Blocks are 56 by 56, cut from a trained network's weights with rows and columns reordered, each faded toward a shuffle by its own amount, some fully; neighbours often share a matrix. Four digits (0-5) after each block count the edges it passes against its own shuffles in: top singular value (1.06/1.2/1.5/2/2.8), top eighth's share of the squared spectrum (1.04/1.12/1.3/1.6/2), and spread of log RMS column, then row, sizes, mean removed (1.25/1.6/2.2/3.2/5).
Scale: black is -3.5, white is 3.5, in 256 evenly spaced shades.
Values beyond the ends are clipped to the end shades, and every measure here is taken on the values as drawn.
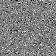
2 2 0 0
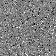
0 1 0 0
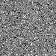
1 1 0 0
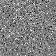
1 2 0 0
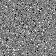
0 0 0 0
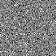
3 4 1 2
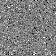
2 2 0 1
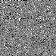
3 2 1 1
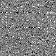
2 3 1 2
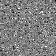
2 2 0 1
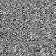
3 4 1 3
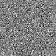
3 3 1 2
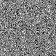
2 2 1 0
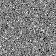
0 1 0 0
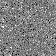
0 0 0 0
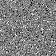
0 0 0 0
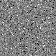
0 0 0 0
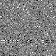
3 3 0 1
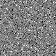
1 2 0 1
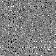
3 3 1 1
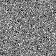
0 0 0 0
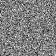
0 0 0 0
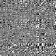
3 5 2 3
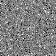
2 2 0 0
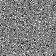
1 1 0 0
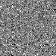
2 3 1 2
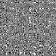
3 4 2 2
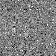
2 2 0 1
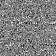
2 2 0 1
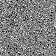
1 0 0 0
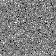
2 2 0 0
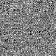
3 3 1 2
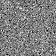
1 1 0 0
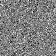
1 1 0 0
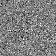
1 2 0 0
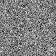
1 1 0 0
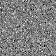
2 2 0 1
